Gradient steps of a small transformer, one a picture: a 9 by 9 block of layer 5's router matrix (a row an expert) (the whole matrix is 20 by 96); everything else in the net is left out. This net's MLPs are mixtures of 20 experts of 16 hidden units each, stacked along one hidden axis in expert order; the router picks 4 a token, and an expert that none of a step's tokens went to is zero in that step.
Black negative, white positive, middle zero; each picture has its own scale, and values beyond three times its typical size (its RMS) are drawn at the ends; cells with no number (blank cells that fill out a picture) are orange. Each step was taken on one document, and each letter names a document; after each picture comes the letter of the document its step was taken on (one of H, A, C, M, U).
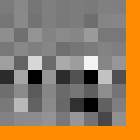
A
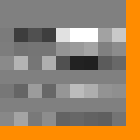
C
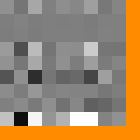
A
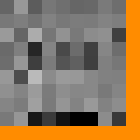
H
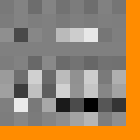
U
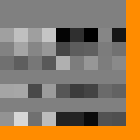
C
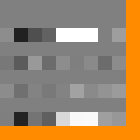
C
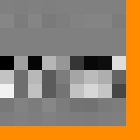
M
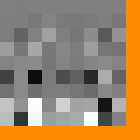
A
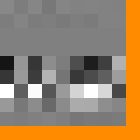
M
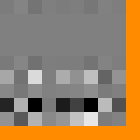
A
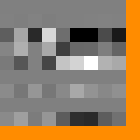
C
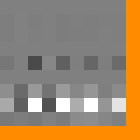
U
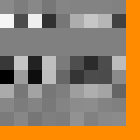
M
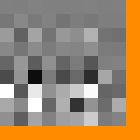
U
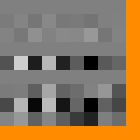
U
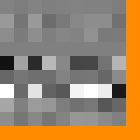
M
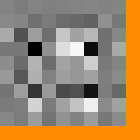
H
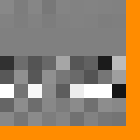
M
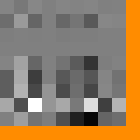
U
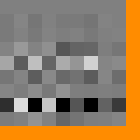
U
